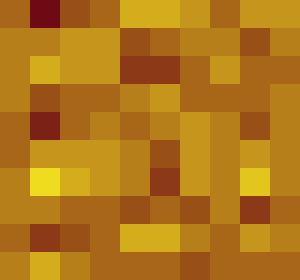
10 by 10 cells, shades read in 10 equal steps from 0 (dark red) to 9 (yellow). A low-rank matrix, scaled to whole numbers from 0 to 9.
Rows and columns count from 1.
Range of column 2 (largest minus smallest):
9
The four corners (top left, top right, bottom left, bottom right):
4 6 5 4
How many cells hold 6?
18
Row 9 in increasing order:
2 3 4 4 4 5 5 6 7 7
